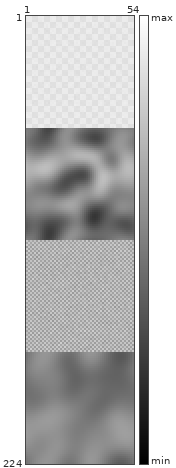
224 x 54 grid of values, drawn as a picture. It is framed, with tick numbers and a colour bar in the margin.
It is made of 4 by 1 panels. Panel 1,1: very high, checkered, faint in contrast. Panel 2,1: middling, smooth, strong in contrast. Panel 3,1: high, checkered. Panel 4,1: middling, smooth.
